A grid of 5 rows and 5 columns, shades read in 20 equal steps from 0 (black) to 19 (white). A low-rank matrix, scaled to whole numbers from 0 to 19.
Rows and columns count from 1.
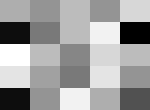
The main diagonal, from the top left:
13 9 10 17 6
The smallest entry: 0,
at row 2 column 5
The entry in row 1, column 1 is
13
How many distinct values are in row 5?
5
